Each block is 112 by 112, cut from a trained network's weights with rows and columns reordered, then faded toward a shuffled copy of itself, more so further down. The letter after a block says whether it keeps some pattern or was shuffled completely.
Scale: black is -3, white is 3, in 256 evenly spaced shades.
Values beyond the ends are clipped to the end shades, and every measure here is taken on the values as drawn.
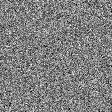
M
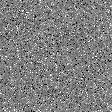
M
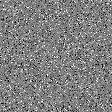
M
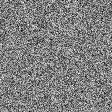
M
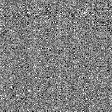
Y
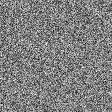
M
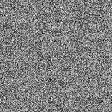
Y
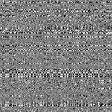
Y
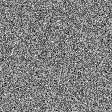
M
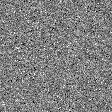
M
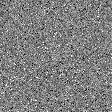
M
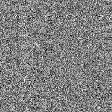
Y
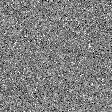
M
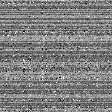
Y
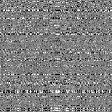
Y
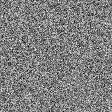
M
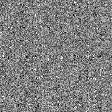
Y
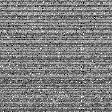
Y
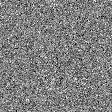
M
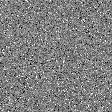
M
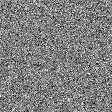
M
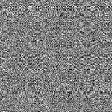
Y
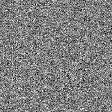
Y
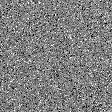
M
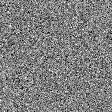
M
